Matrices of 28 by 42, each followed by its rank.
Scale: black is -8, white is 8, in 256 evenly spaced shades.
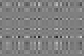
one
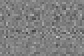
five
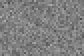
full rank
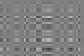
one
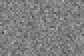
full rank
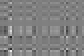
one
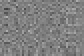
five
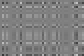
one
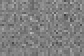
five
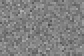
full rank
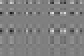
one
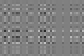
one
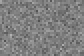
full rank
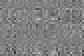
five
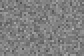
full rank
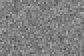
full rank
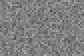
full rank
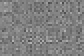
five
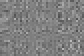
five
